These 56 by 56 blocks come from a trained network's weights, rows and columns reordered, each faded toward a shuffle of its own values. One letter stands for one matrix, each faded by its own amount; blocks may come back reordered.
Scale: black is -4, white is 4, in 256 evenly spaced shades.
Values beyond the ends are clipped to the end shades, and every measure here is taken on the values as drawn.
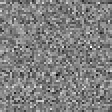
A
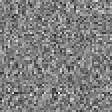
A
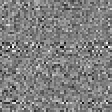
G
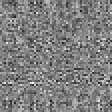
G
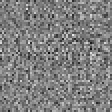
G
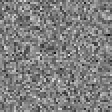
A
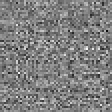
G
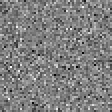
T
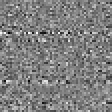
G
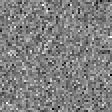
T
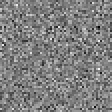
A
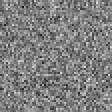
A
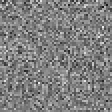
A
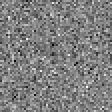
T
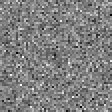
T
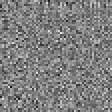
A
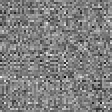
G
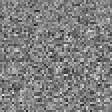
A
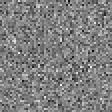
T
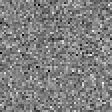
T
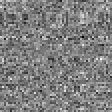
G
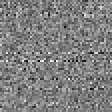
G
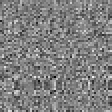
G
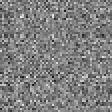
G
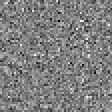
T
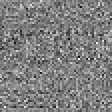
A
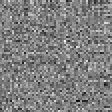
A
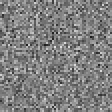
A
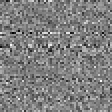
G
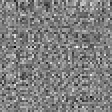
G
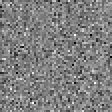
T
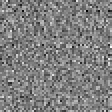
A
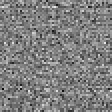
A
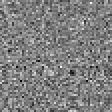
A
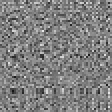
G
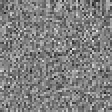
A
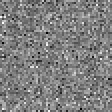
T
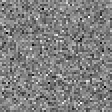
T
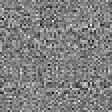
A
